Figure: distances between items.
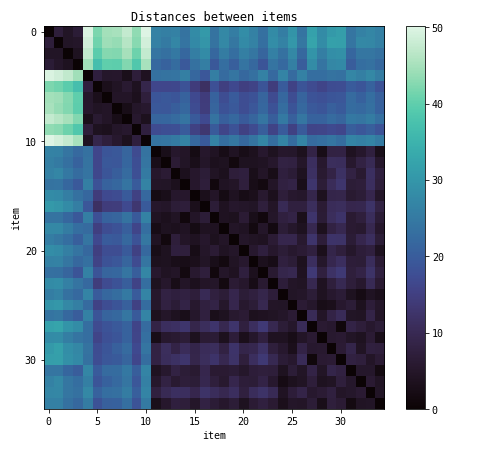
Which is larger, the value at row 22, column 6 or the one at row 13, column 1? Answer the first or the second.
the second
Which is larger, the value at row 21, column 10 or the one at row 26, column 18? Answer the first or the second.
the first
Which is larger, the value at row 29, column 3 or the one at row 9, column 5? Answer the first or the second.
the first
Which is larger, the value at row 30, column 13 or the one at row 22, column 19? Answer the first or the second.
the first
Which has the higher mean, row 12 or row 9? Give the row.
9
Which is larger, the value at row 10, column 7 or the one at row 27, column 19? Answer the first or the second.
the second
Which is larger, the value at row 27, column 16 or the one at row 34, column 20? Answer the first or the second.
the first
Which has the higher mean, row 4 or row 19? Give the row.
4
